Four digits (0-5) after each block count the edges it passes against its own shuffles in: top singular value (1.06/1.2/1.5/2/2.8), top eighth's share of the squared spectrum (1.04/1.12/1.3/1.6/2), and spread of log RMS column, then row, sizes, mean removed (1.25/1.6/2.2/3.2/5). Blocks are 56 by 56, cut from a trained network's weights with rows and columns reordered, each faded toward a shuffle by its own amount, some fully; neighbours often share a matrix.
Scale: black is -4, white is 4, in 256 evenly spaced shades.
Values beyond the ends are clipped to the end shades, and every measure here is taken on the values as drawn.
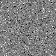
0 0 0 0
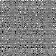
3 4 3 2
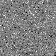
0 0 0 0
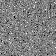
0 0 0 0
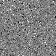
0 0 0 0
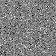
0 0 0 0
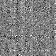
2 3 1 2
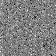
0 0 0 0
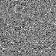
3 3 0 2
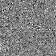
1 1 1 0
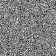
1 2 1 0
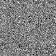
2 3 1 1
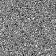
1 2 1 0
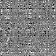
3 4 3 2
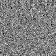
2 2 0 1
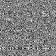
3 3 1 2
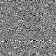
3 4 1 3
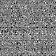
2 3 2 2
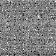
2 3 2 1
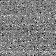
2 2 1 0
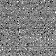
2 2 1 0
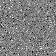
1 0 0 0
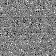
1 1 0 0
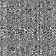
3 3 0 3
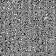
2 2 0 1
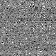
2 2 1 1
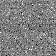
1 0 0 0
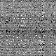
3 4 3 2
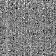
2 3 0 1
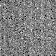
2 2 0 1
